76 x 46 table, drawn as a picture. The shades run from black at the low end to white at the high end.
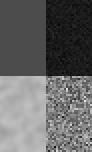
It is made of 2 by 2 panels. Panel 1,1: low, flat. Panel 1,2: very low, fine-grained, faint in contrast. Panel 2,1: high, blotchy, faint in contrast. Panel 2,2: middling, fine-grained, strong in contrast.
